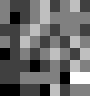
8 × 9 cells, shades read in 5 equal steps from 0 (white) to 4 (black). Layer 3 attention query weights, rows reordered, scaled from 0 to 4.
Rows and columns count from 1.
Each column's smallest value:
2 3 1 1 1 1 2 0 0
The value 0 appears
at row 7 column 8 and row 7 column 9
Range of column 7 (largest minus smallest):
2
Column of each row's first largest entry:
2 2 1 2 1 4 7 1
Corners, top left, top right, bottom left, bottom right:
2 3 4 2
